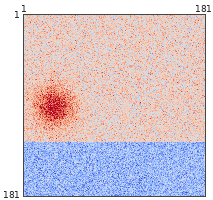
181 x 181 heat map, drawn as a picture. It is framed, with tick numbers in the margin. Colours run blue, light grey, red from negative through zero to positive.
The ninth with the highest average is the middle left. No regular stripes run through it. One bump rises in the middle left. A horizontal seam about 70% of the way down splits the table, and the top part is higher.
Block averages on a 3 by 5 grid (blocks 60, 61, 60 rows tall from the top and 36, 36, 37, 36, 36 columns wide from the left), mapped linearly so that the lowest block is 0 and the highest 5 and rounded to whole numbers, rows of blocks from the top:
33333
54333
00000
